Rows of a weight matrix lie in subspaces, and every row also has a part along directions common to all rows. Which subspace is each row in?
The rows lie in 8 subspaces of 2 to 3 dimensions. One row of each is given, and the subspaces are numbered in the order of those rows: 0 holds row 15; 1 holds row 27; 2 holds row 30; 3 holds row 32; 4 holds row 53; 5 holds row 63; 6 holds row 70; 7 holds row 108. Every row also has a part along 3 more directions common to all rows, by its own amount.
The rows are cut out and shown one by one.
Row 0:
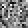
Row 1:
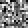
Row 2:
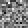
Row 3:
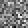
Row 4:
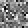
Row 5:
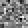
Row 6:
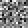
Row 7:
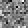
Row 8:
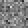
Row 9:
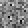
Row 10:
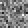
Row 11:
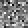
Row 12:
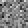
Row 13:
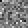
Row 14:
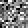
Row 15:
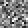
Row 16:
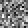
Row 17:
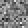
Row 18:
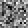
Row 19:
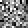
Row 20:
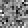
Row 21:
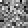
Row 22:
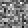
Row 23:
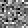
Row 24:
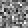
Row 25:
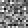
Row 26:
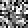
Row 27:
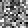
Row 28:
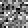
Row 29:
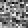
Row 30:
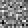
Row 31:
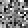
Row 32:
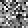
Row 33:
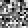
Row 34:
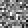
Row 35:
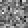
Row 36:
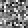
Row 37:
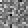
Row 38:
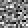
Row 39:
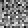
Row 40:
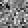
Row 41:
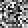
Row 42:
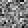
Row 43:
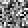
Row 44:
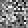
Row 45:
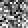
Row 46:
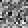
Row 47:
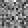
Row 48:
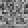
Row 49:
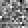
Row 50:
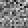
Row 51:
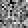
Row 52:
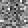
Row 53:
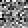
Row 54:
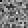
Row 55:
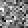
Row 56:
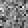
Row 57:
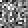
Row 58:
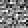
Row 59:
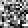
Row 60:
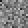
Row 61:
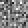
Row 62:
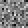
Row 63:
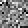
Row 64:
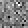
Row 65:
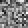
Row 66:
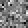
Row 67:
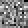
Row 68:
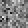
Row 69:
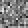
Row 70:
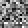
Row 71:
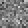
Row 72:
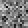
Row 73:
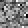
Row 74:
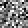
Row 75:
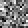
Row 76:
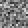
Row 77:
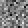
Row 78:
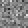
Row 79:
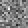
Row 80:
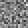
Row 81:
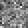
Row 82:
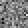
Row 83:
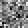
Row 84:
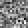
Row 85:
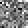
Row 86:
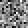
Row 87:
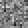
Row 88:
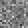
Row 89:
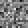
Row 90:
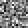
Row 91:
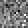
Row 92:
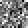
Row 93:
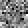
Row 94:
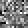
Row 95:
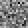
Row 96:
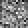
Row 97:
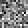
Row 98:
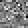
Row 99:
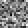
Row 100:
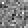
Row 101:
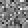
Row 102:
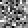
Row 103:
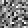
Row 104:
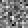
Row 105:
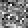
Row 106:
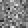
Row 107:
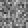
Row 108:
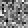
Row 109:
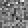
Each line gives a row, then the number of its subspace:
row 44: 3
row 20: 7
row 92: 5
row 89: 7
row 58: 2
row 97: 6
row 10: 7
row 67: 5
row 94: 7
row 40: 4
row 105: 0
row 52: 1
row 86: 1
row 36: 5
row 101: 6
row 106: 1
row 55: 3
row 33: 6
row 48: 7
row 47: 4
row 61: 1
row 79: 1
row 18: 3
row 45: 2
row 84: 0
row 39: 0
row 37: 4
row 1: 6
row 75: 3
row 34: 2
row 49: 6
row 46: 4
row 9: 0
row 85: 5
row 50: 4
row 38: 2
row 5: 6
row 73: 3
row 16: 0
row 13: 4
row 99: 2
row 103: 0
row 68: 1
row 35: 1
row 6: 4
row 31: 6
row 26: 7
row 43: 6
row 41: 2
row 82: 5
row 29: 5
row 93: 7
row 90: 5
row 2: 6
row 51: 2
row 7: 7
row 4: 3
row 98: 3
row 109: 5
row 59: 3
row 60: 4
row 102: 1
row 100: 5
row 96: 3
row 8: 2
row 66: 2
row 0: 2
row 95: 0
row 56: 3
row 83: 3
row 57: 4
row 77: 4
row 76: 5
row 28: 7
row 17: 6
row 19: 1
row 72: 3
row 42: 7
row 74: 5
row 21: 1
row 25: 2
